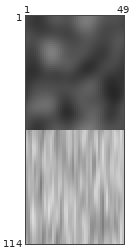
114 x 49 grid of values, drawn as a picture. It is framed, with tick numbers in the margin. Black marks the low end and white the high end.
It is made of 2 by 1 panels. Panel 1,1: low, smooth. Panel 2,1: high, streaked downward.
